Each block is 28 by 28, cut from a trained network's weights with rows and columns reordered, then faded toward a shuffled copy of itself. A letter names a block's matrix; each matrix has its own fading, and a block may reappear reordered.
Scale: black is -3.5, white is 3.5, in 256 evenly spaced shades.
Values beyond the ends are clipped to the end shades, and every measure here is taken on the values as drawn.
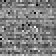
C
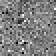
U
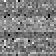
C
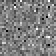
U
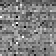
C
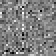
U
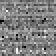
C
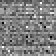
C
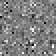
U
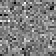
U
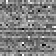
C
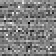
C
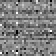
C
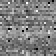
C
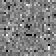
U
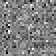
U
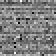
C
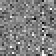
U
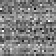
C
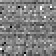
C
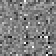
U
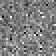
U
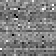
C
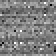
C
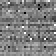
C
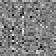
U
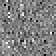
U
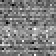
C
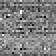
C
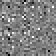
U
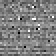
C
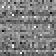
C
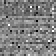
C
